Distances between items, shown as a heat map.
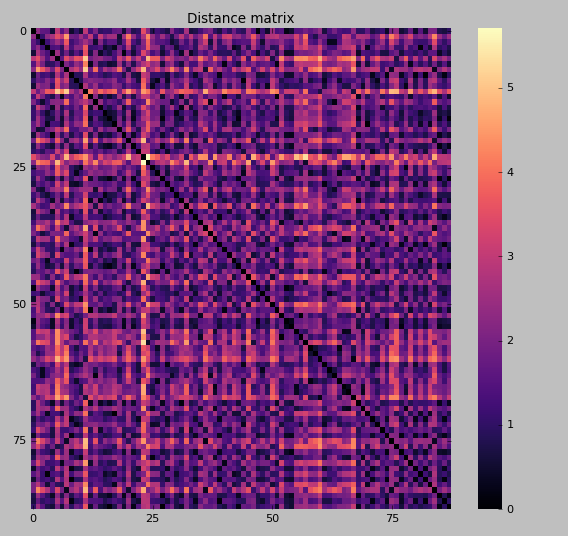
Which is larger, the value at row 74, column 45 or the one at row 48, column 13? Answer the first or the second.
the first
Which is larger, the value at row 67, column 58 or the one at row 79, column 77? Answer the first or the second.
the second
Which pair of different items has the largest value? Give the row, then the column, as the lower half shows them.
24, 23
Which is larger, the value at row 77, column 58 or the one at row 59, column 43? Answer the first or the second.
the second
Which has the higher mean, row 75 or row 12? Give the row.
75
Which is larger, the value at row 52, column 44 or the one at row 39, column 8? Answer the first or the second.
the first
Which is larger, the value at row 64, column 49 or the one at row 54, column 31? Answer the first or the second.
the first
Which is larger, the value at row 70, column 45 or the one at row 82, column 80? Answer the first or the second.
the first
